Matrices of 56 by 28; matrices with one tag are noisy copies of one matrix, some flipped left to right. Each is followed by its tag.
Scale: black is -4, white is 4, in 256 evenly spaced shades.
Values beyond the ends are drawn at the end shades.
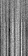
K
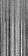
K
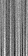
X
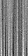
X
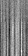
K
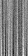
X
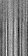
K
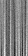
X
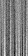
X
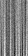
X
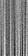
X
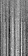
K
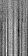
K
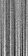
X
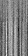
K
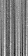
X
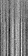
K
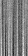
X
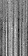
K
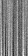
X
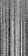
K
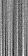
X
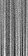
X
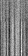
K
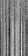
K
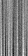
X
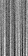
X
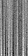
X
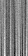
X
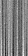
X
